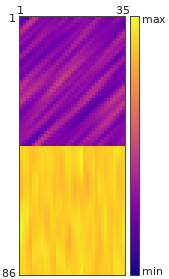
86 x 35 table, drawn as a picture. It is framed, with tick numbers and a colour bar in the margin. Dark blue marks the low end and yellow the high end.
It is made of 2 by 1 panels. Panel 1,1: low, slanting up to the right. Panel 2,1: very high, streaked downward, faint in contrast.
